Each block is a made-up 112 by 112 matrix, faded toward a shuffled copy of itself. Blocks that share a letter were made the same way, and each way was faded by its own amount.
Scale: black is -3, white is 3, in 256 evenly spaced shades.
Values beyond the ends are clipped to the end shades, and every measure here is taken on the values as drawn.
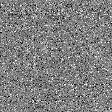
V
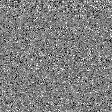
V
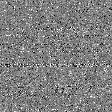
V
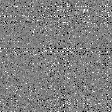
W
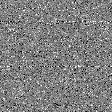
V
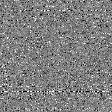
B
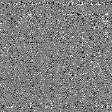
W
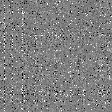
W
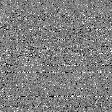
B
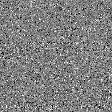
V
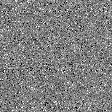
V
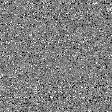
V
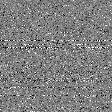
B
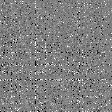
W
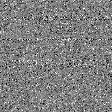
V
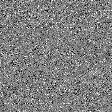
V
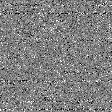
V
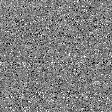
V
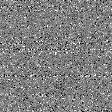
B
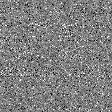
V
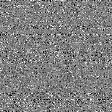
B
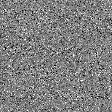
V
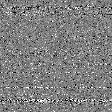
B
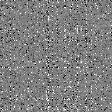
W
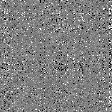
W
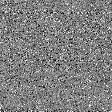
V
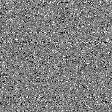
V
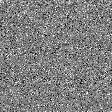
V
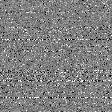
B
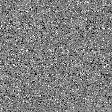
V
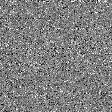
V
